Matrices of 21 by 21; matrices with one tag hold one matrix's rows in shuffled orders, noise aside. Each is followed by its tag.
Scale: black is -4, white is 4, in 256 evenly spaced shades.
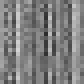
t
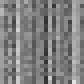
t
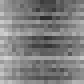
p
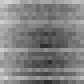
p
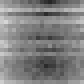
p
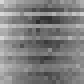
p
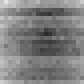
p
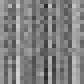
t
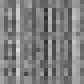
t
